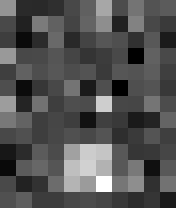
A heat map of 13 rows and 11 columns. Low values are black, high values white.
Average level on the scale: 30%. Odd patch: higher, in the bottom middle. Ninth with the highest average: bottom middle. Slope: none.
